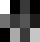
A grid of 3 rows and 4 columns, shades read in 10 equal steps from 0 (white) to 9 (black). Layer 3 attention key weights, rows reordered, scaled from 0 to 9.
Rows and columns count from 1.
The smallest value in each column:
0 3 6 2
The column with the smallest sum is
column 1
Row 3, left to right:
9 3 7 2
